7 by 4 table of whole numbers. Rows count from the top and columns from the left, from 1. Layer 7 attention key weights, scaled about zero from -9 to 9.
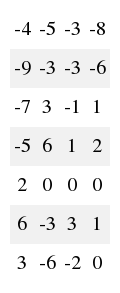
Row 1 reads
-4 -5 -3 -8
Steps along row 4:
up down up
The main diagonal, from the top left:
-4 -3 -1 2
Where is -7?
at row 3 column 1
